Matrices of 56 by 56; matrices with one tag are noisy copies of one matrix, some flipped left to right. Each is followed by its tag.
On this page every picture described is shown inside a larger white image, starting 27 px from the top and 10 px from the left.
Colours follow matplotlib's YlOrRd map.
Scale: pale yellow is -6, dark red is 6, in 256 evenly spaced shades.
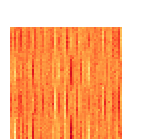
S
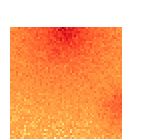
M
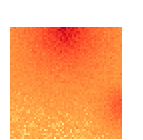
M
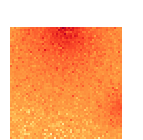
M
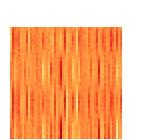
S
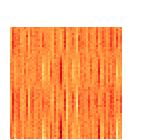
S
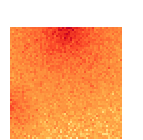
M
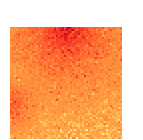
M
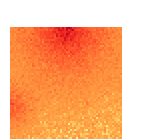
M
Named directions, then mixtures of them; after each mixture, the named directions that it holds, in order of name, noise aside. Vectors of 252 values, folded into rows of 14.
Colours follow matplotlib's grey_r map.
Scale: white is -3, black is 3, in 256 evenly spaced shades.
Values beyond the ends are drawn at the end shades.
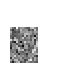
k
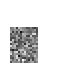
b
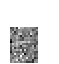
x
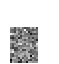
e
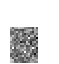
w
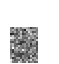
e, w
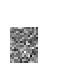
b, e, w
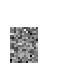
e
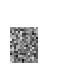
b, w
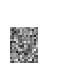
k, x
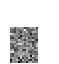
e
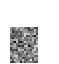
b, k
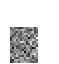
w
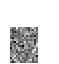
k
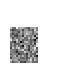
k, w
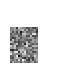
b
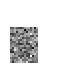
e, w
